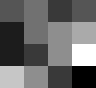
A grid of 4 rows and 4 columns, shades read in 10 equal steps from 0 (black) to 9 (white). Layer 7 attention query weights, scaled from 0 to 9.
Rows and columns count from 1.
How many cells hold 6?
1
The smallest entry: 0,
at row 4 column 4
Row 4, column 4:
0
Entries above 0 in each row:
4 4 4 3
